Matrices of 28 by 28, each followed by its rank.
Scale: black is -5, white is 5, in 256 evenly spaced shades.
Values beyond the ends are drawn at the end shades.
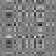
two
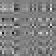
two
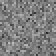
full rank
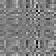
three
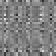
two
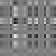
one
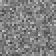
full rank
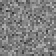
full rank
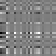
one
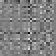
three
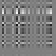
one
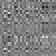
three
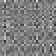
three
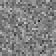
full rank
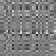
two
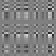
one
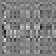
two
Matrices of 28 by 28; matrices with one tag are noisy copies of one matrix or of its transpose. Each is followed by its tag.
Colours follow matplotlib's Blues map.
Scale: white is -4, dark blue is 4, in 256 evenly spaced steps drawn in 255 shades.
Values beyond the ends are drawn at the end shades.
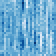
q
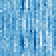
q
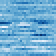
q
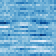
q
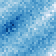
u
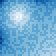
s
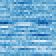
q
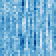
q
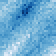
u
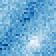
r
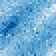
u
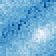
r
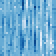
q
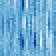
q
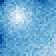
s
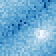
r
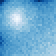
s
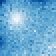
s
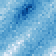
u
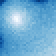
s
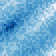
u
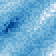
u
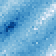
u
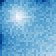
s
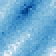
u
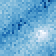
r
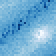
r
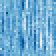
q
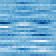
q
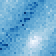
r
